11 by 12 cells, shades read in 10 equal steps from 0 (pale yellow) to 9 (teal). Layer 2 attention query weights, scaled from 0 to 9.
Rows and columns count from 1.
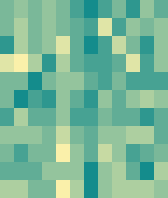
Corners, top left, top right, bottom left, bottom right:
5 6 3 4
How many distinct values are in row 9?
6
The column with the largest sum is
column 7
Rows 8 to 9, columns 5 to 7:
2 5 6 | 0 4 6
